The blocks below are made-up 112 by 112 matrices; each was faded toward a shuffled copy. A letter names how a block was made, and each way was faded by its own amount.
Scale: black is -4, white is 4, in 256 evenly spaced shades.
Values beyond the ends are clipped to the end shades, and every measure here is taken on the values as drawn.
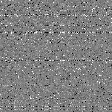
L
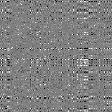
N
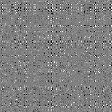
N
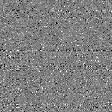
L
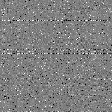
L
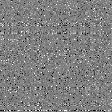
L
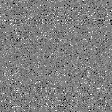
L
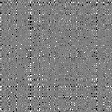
N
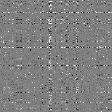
N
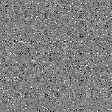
L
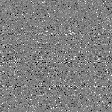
L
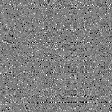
L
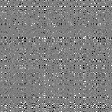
N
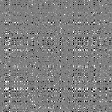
N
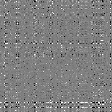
N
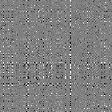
N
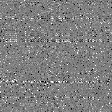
L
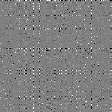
N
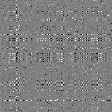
N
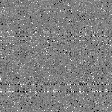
L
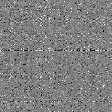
L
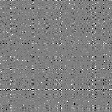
N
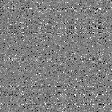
L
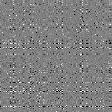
N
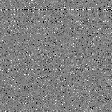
L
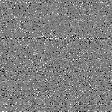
L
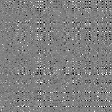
N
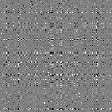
N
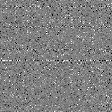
L
